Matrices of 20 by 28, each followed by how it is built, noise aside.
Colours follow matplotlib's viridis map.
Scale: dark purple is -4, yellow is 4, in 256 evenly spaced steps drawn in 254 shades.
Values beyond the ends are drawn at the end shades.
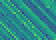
Toeplitz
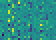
uneven columns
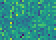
uneven columns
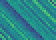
Toeplitz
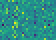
uneven columns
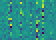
uneven columns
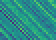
Toeplitz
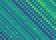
Toeplitz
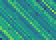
Toeplitz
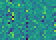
uneven columns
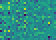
uneven columns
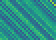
Toeplitz
